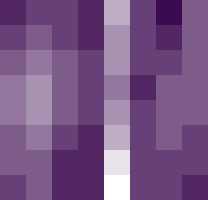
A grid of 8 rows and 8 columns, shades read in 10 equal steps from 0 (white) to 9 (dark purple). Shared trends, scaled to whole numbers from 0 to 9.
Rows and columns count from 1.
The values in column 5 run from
0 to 5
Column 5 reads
3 4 4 5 4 3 1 0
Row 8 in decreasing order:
8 8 8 7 7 7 6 0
